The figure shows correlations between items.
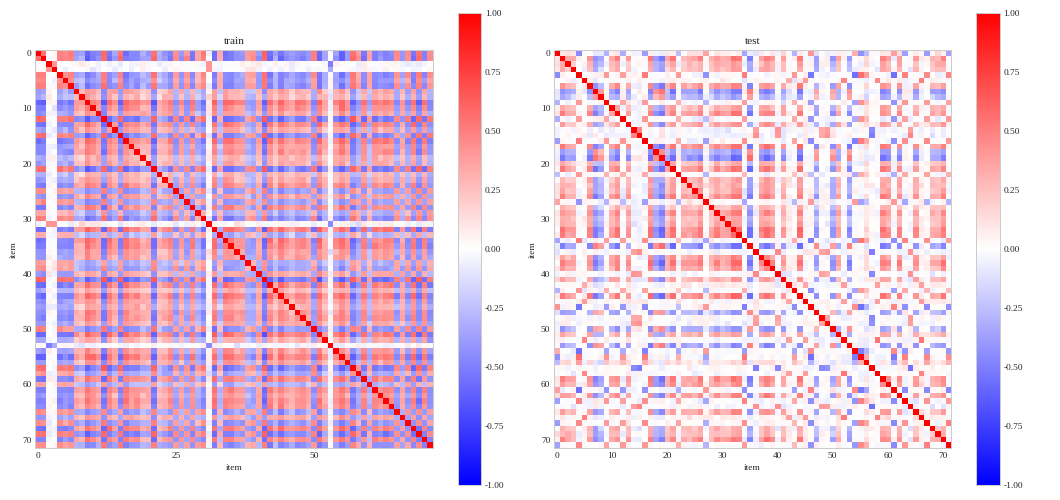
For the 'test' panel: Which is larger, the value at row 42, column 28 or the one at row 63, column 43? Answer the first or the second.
the second
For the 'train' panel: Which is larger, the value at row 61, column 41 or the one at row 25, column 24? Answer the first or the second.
the second
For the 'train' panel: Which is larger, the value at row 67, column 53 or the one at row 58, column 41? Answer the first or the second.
the second
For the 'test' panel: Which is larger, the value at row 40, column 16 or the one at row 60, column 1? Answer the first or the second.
the second
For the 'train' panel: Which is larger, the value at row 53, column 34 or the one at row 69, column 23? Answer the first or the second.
the first
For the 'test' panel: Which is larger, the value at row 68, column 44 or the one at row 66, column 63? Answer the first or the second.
the first
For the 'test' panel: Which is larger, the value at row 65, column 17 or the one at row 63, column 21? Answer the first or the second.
the first
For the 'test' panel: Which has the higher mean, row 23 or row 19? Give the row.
23
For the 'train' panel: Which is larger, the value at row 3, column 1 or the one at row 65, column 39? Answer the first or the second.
the second
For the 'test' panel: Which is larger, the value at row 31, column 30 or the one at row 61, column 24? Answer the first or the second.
the first
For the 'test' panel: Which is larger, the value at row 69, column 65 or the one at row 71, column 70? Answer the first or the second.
the first
